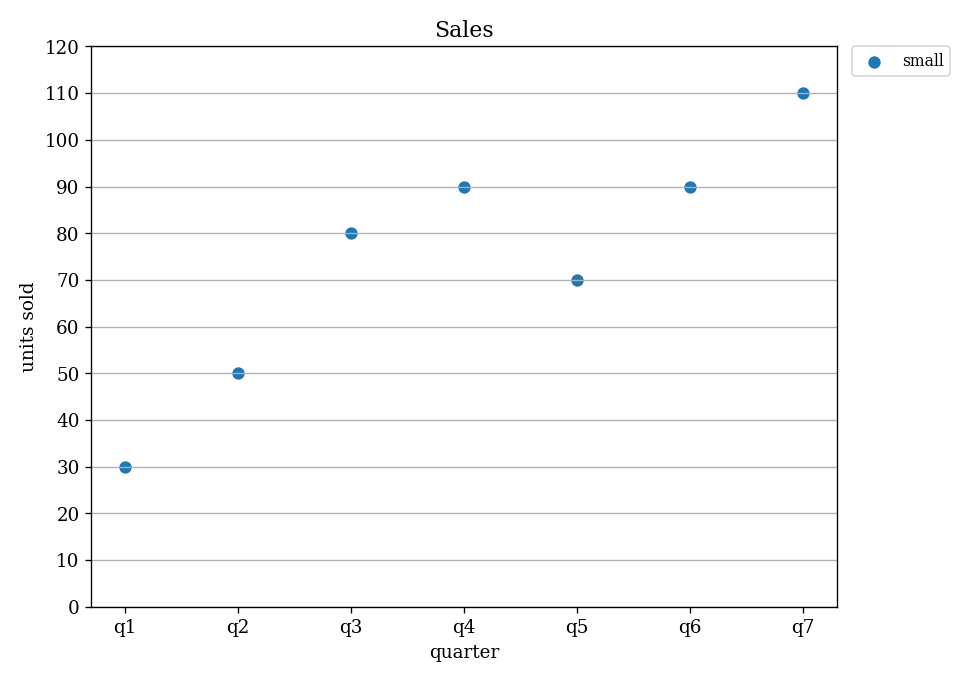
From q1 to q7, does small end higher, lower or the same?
higher
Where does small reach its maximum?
q7
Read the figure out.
Title: Sales
x-axis: quarter, ticks q1 q2 q3 q4 q5 q6 q7
y-axis: units sold, ticks 0 10 20 30 40 50 60 70 80 90 100 110 120
Legend: small
Values:
small: 30 50 80 90 70 90 110
